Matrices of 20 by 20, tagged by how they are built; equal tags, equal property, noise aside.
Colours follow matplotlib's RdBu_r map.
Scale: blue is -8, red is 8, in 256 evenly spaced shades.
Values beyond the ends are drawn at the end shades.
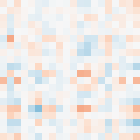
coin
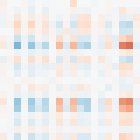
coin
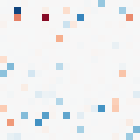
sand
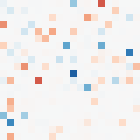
sand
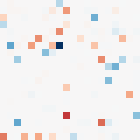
sand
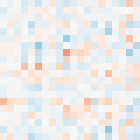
coin
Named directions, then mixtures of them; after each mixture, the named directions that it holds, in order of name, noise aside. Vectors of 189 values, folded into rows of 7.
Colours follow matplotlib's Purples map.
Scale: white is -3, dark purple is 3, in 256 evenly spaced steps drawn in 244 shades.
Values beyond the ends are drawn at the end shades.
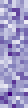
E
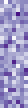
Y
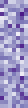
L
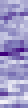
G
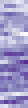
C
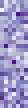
L, Y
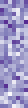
E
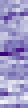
G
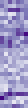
C, E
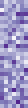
L, Y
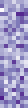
L, Y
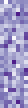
Y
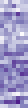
C, Y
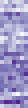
C, Y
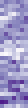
G, L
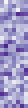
G, Y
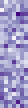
L, Y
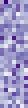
Y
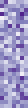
L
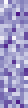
Y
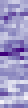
G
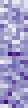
C, E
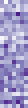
C, Y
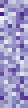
L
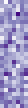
Y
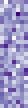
Y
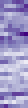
C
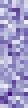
E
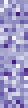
Y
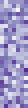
E, Y
